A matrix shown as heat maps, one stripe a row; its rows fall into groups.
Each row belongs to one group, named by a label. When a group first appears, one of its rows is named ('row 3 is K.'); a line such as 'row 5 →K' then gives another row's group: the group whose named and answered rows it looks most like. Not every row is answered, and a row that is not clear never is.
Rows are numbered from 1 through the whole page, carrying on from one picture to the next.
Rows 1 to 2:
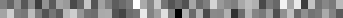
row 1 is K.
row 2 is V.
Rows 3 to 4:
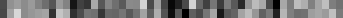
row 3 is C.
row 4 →C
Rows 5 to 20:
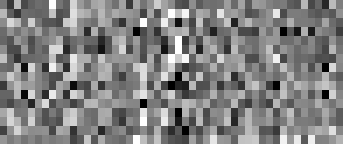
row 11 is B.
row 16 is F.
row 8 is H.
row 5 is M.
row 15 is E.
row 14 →C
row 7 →V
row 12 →E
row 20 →K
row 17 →V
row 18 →V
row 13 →V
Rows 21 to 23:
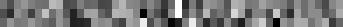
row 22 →F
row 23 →C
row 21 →F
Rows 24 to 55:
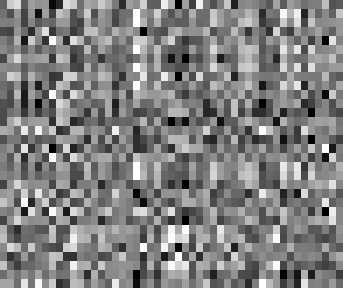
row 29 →K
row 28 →E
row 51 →V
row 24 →V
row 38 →H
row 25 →K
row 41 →E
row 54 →H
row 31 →K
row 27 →F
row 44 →C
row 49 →B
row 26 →K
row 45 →H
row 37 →C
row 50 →B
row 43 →K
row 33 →K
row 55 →H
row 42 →K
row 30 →C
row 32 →V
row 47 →E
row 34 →E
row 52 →F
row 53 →B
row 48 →C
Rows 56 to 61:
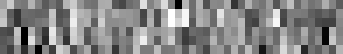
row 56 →V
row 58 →B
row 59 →E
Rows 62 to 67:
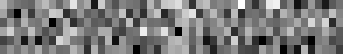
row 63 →F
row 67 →H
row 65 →V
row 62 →B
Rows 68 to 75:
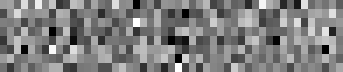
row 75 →F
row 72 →C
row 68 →H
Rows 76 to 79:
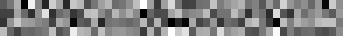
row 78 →C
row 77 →F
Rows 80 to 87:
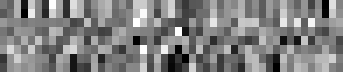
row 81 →E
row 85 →V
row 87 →C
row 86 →C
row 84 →H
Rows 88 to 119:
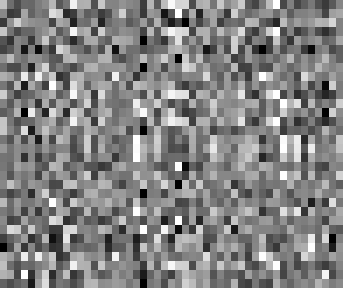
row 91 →B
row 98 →B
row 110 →M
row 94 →V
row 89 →F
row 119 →F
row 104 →K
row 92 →F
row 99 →K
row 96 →H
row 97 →E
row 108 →V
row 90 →C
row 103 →K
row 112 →F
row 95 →F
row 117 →B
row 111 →K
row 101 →B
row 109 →F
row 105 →K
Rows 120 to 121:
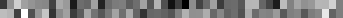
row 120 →C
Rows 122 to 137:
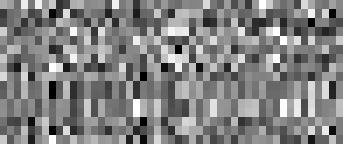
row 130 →M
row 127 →V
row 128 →B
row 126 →K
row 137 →M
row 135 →F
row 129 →F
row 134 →K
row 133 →K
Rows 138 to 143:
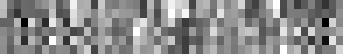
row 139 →B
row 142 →E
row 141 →K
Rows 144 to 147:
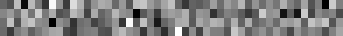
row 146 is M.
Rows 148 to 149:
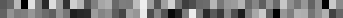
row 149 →C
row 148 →E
